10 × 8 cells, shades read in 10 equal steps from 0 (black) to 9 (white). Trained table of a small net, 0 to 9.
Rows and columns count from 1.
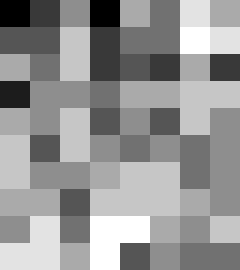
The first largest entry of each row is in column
7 7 3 7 3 1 1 4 4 4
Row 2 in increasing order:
2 3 3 4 4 7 8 9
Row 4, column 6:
6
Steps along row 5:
down up down up down up down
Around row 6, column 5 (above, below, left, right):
5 7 5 5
